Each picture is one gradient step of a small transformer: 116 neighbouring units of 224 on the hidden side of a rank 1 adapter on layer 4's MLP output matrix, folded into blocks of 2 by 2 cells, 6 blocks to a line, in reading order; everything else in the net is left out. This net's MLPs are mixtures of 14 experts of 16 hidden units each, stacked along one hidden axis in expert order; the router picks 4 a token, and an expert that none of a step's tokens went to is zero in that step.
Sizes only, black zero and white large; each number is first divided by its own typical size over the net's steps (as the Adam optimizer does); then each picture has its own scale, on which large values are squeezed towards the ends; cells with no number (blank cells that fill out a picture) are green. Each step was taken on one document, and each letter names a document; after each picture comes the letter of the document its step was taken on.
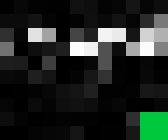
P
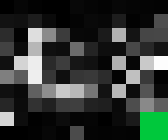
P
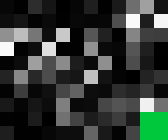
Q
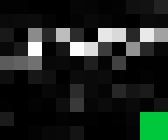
P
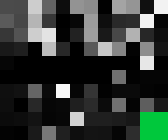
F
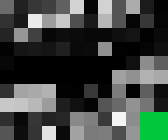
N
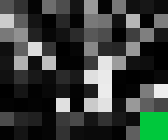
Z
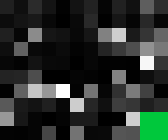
F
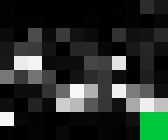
P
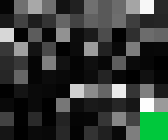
Q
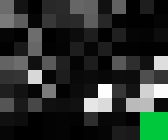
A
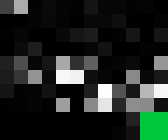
A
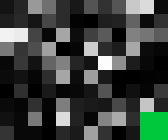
Q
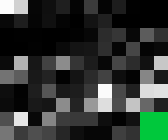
A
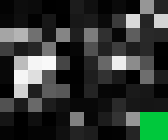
Q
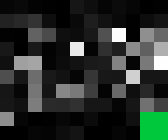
P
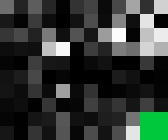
F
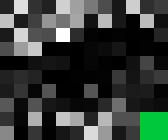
N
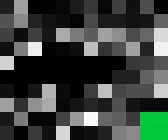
A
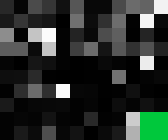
F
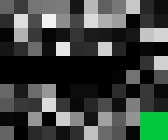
N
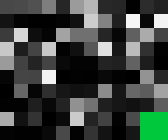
Z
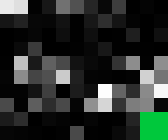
A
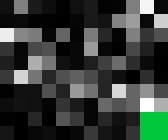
Q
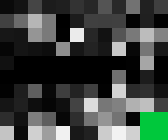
F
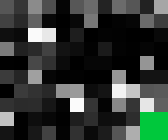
F
